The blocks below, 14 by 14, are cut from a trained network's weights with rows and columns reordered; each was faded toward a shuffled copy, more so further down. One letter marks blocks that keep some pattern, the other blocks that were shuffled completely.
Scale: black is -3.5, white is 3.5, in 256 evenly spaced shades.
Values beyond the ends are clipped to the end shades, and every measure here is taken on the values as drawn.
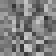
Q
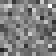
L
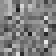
Q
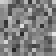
L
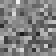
L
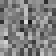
Q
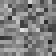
L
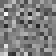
Q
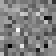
L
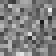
L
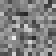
L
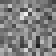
Q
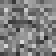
L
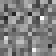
Q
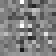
Q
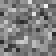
L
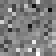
L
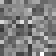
Q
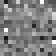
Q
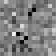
L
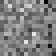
L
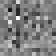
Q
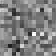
L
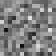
L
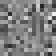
Q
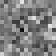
L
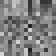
Q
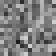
Q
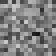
L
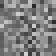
Q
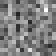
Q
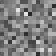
L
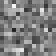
Q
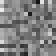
Q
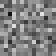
L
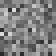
L
